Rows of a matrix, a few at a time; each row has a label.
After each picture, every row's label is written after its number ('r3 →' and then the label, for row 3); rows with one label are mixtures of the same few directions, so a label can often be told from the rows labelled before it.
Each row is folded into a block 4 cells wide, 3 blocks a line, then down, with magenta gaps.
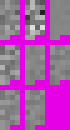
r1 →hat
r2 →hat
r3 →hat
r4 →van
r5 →hat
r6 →van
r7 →van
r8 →van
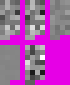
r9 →hat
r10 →hat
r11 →hat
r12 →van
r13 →hat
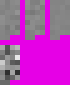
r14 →hat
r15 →van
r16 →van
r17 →hat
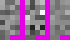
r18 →van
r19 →hat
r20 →hat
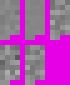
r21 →hat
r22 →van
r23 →van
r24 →hat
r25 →van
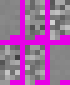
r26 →hat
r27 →hat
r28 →van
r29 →hat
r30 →van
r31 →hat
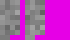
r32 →hat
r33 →hat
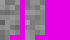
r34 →van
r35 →van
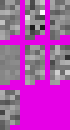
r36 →van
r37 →hat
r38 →van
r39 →hat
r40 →van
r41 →hat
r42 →van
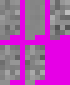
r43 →hat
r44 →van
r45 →hat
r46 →hat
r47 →hat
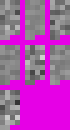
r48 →hat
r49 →van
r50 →van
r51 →van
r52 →hat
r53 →van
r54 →hat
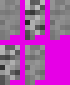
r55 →van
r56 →van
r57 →van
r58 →van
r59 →van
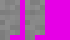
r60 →van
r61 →van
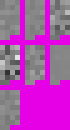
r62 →van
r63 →hat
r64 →hat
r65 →hat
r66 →hat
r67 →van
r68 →hat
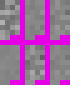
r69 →van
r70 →hat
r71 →hat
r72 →hat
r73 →hat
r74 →hat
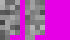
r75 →van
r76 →hat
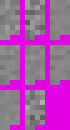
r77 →hat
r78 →van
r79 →van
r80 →van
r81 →van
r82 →van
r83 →hat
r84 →hat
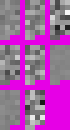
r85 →hat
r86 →van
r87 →hat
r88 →hat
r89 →van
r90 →van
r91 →hat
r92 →hat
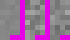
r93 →van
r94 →van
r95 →hat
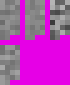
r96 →van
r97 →hat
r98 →van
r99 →van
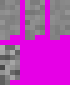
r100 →van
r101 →van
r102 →hat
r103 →van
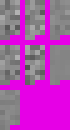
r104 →hat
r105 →hat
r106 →hat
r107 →hat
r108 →van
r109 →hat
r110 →van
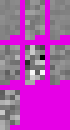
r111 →hat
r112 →van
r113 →van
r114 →hat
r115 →hat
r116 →van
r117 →van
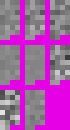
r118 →hat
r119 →hat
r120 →van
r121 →hat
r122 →van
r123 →hat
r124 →van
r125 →hat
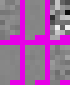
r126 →van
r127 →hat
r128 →hat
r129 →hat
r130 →van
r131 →hat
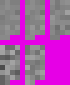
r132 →hat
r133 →hat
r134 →hat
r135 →van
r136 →van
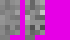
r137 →hat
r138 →hat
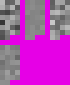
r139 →van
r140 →hat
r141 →van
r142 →hat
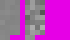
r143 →van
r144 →hat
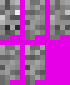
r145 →hat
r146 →van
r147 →hat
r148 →van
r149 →van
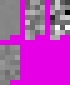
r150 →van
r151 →van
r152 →hat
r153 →hat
